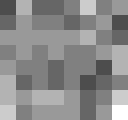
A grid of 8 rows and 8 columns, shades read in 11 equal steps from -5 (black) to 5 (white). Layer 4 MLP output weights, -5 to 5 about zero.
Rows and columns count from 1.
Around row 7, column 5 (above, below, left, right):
0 1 2 -1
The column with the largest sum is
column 8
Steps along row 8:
down up same same down up up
